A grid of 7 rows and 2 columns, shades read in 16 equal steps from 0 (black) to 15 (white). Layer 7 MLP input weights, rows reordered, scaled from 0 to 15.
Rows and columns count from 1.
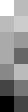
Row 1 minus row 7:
15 7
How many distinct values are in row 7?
2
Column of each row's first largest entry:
1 2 1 1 2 2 2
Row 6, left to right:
4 7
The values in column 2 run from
4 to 12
